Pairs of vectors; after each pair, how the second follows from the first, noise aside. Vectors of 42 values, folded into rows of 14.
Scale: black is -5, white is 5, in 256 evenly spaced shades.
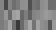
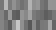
negated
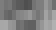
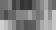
scaled up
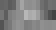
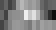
scaled up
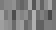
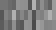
negated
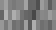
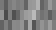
negated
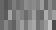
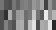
scaled up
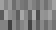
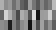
scaled up
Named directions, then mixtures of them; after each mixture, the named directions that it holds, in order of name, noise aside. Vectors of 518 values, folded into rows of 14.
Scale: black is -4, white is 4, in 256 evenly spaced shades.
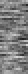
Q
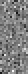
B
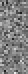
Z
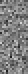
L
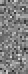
B, L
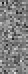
B, Z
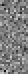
B, L, Z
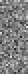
L, Z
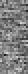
L, Q, Z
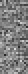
L, Q, Z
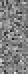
Z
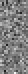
Z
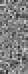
B, L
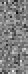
B, Z
